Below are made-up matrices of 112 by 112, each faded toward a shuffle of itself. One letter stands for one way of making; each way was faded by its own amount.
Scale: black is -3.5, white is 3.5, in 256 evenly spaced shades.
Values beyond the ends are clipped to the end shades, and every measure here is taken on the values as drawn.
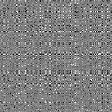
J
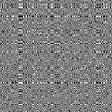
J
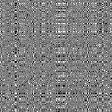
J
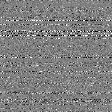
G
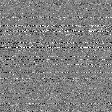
G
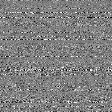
G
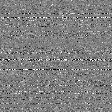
G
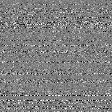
G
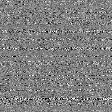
G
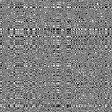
J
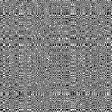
J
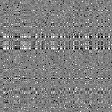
J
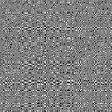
J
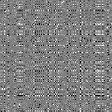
J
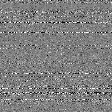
G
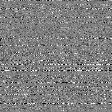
G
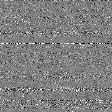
G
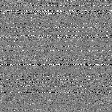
G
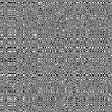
J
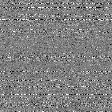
G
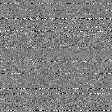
G
